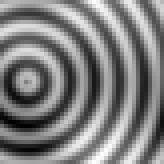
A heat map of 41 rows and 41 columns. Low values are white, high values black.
On average the colour sits 50% of the way up the scale. The ninth with the highest average is the bottom left. No row or column stands out. Concentric rings centre on the middle left.
